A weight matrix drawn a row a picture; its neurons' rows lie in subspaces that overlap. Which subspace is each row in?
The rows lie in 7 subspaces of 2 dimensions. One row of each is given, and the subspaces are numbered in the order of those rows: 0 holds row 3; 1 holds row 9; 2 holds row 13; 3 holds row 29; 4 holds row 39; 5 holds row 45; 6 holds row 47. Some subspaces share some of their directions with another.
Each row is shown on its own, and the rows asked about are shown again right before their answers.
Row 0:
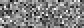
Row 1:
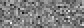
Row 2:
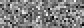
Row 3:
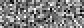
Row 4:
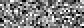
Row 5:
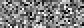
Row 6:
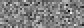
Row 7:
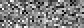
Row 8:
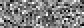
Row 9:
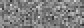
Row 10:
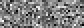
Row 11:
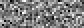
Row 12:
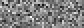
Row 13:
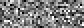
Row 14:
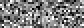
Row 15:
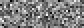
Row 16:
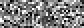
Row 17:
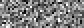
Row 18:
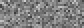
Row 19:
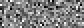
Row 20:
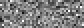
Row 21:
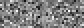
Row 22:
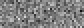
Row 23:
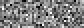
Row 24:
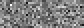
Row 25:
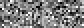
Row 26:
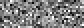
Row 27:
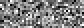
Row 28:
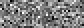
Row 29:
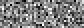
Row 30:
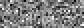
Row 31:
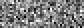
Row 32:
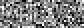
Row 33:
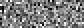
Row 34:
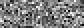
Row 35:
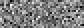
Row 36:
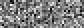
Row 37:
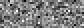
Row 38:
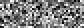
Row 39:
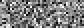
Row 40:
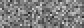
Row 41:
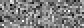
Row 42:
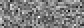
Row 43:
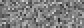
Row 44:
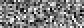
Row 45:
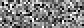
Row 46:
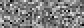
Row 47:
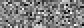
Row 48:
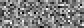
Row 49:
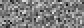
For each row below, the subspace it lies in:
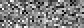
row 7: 6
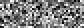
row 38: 2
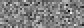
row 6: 6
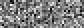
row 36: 0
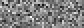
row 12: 5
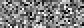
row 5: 6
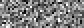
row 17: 4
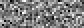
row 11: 4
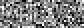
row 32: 3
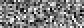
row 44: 0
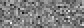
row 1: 2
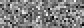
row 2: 0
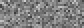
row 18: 5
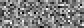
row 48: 2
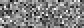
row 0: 2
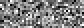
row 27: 5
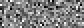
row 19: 3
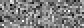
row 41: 0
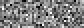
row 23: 3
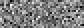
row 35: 5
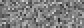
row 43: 4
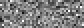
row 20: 3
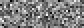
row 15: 2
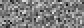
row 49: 4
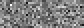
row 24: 4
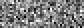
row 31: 0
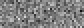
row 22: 0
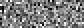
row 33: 3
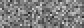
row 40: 1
